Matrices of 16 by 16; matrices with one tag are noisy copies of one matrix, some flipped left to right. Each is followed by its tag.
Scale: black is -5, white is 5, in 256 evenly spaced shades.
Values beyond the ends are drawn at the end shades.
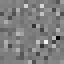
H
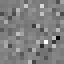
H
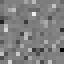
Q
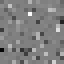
Q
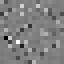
H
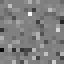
Q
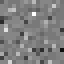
Q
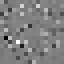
H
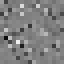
H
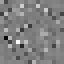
H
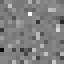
Q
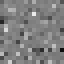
Q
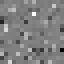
Q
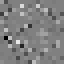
H
